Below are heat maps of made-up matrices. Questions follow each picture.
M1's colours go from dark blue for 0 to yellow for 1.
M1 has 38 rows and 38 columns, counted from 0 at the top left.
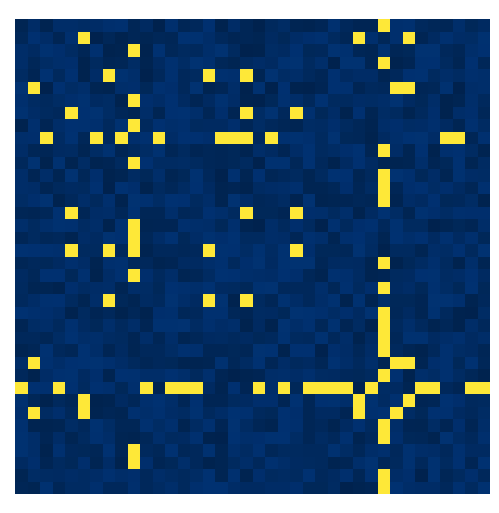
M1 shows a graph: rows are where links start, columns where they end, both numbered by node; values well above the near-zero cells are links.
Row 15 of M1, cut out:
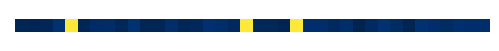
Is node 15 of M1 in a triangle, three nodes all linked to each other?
yes
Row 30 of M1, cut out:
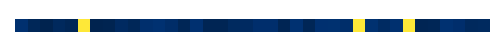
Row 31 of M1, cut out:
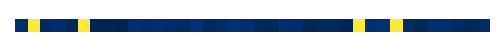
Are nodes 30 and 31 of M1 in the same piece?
yes
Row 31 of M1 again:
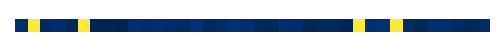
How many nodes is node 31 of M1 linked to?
4
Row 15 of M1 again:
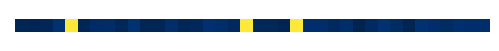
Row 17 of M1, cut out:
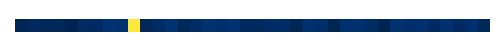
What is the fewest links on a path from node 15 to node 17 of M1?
3
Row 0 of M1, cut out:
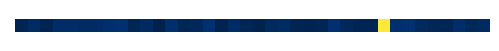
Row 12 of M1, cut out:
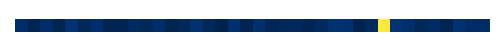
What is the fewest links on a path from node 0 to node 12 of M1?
2
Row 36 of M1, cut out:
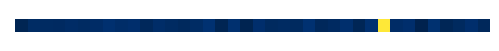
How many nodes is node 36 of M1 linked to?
1
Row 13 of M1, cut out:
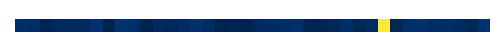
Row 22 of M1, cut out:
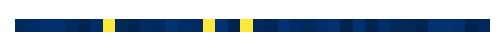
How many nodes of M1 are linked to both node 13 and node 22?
0
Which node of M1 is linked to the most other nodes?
node 29
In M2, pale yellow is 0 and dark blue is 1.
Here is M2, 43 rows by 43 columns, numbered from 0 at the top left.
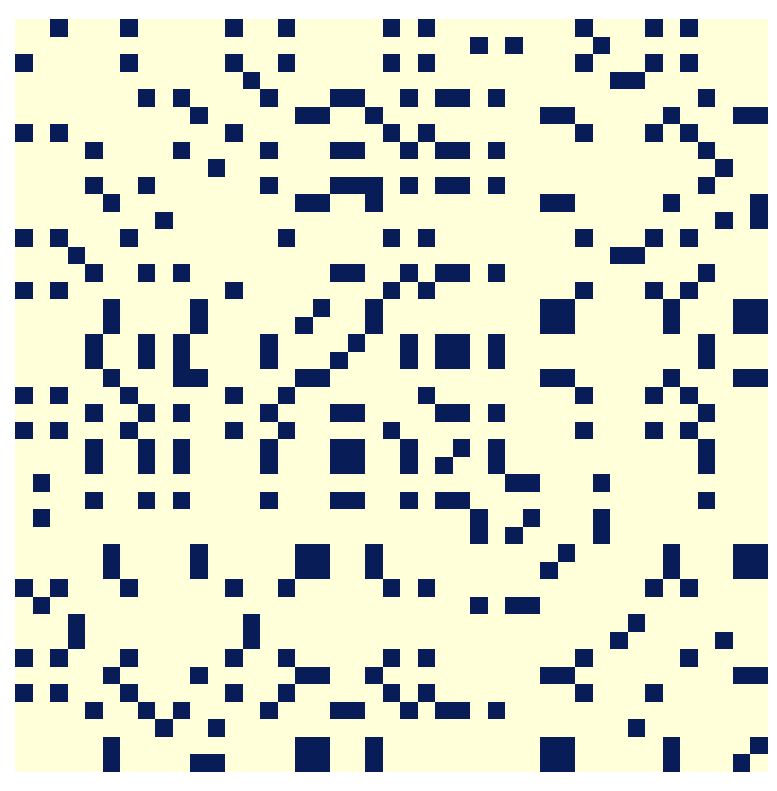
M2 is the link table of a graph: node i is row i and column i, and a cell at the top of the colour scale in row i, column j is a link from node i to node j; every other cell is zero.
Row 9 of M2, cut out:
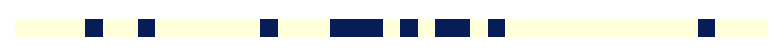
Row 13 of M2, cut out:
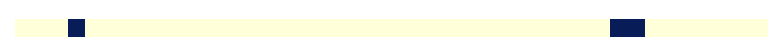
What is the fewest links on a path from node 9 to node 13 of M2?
6
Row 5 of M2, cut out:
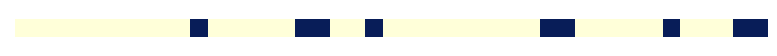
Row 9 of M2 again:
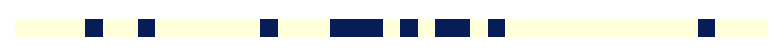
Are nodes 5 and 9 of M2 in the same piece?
yes
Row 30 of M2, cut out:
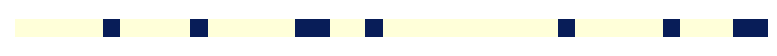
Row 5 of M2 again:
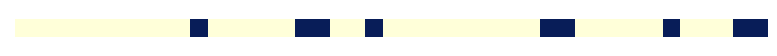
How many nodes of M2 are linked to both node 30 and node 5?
8
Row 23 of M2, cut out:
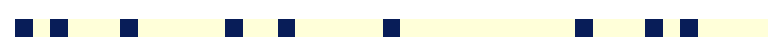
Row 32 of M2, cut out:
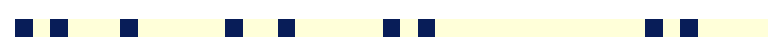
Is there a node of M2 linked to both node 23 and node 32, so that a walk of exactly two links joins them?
yes
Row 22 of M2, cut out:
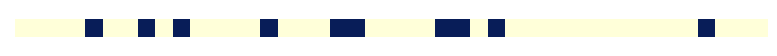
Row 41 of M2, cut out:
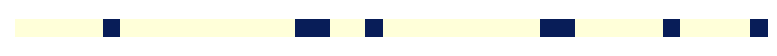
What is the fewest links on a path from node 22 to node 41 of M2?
3
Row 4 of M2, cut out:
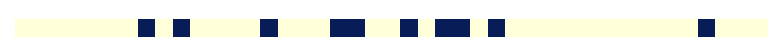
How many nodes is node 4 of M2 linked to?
10
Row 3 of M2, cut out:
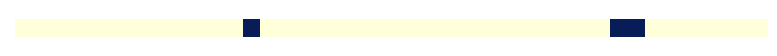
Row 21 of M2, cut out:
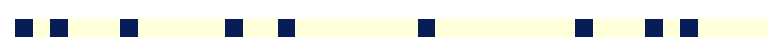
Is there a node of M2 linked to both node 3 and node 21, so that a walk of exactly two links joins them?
no
